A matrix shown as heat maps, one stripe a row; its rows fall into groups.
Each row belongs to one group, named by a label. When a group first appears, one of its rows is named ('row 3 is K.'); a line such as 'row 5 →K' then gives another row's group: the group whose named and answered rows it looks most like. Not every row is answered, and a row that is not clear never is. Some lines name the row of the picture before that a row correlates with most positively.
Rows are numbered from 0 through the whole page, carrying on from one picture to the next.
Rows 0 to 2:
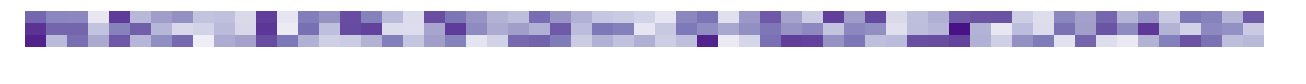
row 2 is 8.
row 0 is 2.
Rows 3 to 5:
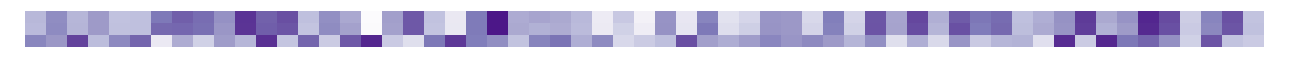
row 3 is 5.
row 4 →5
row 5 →2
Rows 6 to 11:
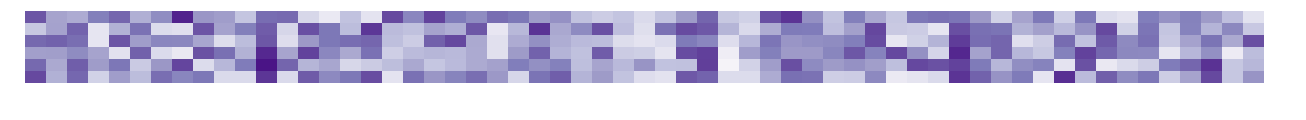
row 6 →8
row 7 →2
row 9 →2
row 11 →2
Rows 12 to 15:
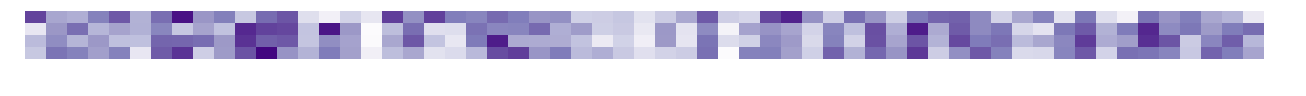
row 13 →5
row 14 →5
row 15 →5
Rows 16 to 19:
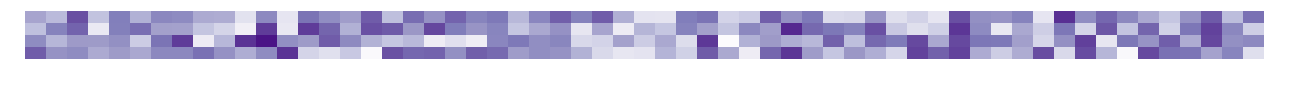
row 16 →2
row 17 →2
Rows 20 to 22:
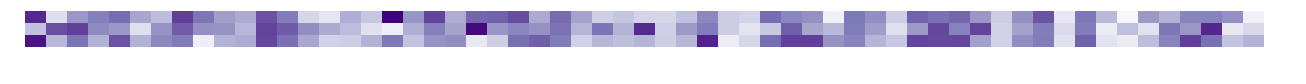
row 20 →8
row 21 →8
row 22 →8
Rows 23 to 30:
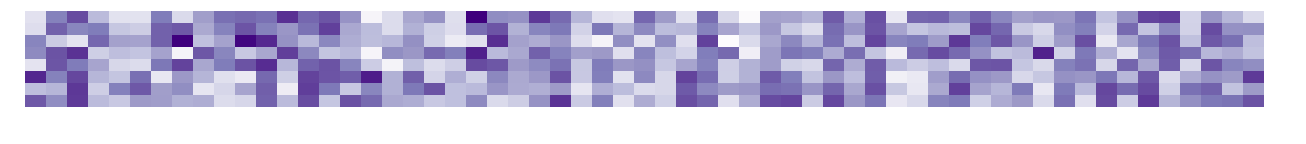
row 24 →5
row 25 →5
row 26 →8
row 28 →2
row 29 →2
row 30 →2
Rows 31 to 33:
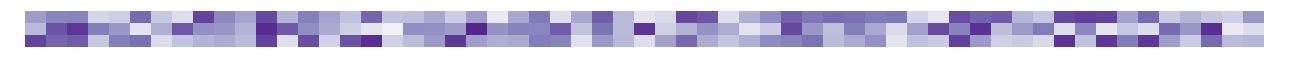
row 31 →2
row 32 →8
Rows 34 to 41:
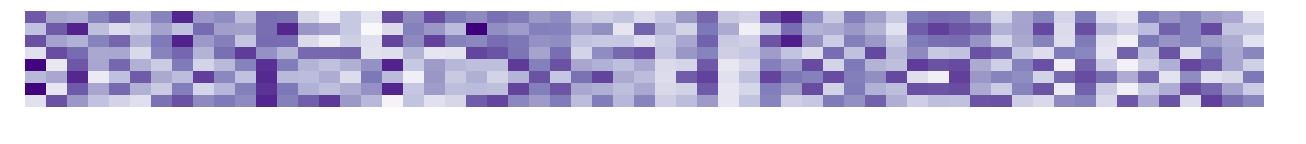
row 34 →8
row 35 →8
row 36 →8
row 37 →5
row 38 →8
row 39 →2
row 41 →5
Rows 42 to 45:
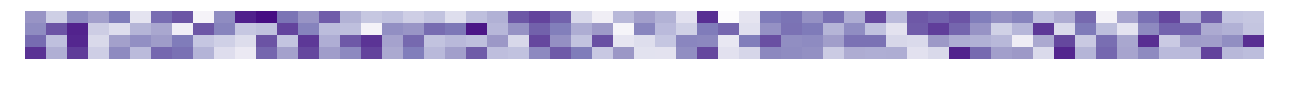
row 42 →5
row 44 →2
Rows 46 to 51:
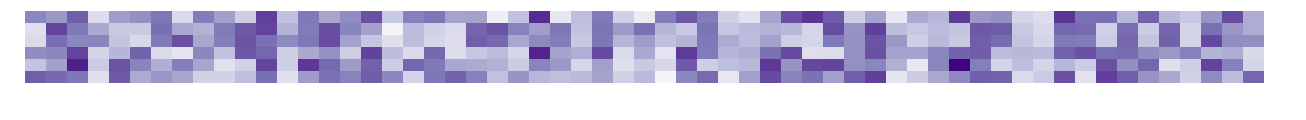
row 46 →2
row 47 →5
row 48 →5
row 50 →2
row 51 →2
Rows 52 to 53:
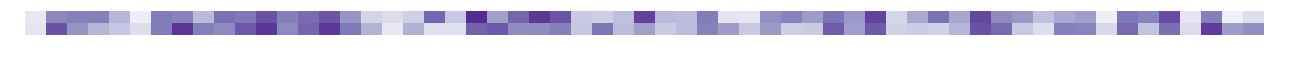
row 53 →5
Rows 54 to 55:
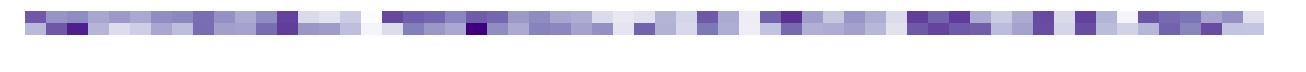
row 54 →8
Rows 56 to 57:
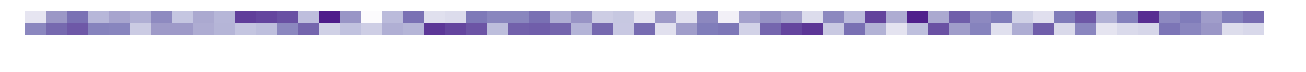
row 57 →8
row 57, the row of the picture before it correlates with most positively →55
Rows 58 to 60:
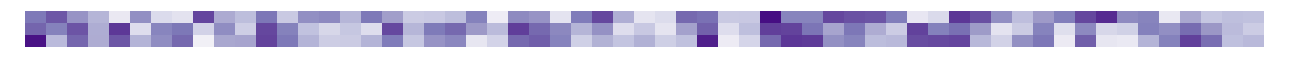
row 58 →2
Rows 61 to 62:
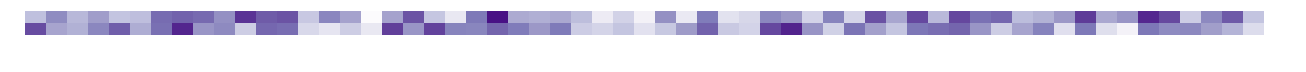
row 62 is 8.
